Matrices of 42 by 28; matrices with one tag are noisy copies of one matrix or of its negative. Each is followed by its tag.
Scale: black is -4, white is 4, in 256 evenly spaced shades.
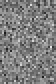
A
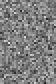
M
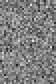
A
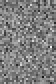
A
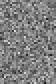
M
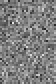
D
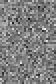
D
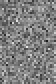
D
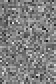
D
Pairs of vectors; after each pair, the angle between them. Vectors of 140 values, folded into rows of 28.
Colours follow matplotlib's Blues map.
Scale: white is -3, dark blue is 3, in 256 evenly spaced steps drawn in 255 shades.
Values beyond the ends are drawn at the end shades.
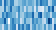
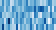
nearly opposite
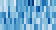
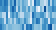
nearly opposite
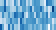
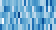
partly aligned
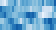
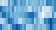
nearly parallel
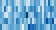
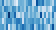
orthogonal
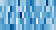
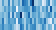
partly aligned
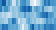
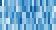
orthogonal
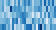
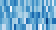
nearly opposite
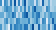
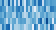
nearly opposite
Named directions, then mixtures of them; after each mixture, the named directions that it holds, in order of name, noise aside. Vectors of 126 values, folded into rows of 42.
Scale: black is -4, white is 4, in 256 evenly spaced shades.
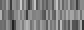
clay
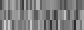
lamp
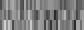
lamp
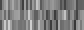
lamp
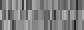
clay, lamp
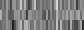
clay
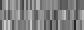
lamp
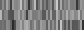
clay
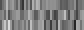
lamp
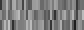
clay, lamp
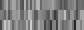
lamp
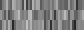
clay, lamp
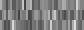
clay, lamp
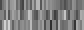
lamp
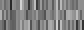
clay, lamp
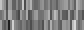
clay, lamp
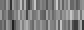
clay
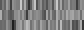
clay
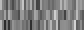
lamp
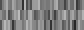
clay, lamp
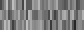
clay, lamp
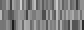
clay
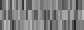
clay, lamp
